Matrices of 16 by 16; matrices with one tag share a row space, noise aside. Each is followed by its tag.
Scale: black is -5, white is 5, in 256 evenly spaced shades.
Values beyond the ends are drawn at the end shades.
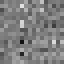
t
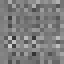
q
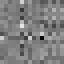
t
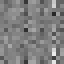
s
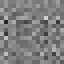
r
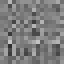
q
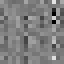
s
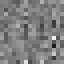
s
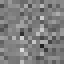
t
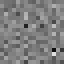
s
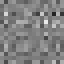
r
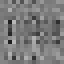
q
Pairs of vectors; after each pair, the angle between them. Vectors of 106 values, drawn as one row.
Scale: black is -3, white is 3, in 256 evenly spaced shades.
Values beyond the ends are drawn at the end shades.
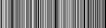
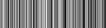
partly aligned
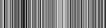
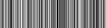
partly opposed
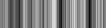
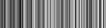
partly aligned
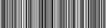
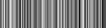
partly opposed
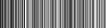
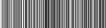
partly opposed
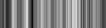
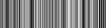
partly aligned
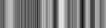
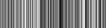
partly opposed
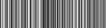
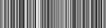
orthogonal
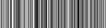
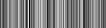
partly opposed
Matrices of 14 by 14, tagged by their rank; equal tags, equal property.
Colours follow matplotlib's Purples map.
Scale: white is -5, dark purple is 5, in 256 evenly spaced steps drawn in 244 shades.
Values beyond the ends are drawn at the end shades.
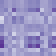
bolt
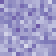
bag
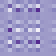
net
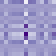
net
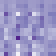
bolt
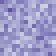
bag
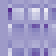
net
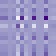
net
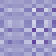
net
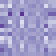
bolt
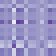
net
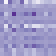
bolt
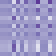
net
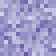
bag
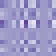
net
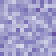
bag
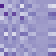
bolt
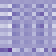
net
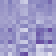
bolt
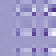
net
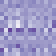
bolt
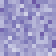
bag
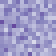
bag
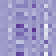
bolt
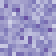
bag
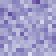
bag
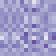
bolt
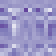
bolt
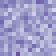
bag
